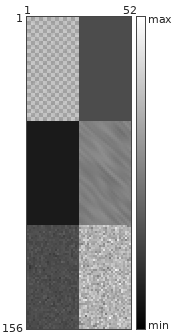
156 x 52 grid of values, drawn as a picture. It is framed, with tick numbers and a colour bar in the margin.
It is made of 3 by 2 panels. Panel 1,1: high, checkered. Panel 1,2: low, flat. Panel 2,1: very low, flat. Panel 2,2: middling, slanting down to the right, faint in contrast. Panel 3,1: low, fine-grained, faint in contrast. Panel 3,2: high, fine-grained.
